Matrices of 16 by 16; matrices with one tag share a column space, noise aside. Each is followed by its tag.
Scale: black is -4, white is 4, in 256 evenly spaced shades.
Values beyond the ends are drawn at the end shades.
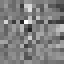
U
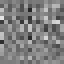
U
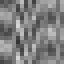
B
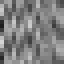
B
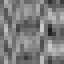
B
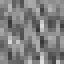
B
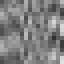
B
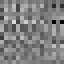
U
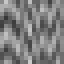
B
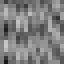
B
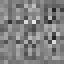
U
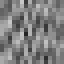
B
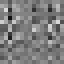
U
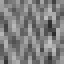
B
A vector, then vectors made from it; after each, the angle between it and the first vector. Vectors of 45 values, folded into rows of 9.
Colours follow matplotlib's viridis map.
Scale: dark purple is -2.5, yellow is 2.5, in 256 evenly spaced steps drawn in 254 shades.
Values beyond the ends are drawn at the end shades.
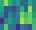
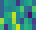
partly opposed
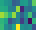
partly opposed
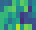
nearly opposite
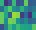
partly opposed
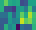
nearly parallel
